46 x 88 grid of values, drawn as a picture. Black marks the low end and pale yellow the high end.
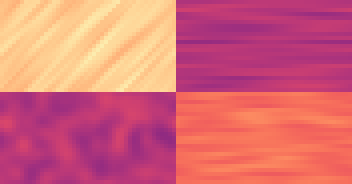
It is made of 2 by 2 panels. Panel 1,1: very high, slanting up to the right, faint in contrast. Panel 1,2: middling, streaked across, faint in contrast. Panel 2,1: middling, blotchy, faint in contrast. Panel 2,2: high, streaked across, faint in contrast.
